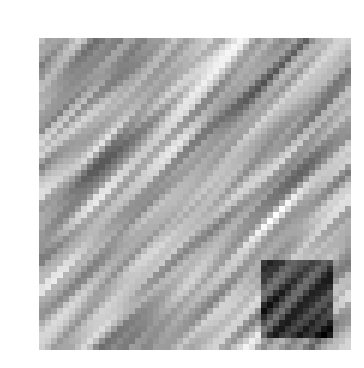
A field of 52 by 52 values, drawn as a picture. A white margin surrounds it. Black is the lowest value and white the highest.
Roughest part: bottom right. Ninth with the lowest average: bottom right. Grain: diagonal, up to the right. Histogram: skewed, a long tail of low values. Odd patch: lower, in the bottom right. Mirror symmetry: none.
